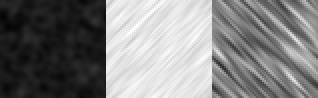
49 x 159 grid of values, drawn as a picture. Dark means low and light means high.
It is made of 1 by 3 panels. Panel 1,1: very low, blotchy, faint in contrast. Panel 1,2: very high, slanting up to the right, faint in contrast. Panel 1,3: middling, slanting down to the right, strong in contrast.
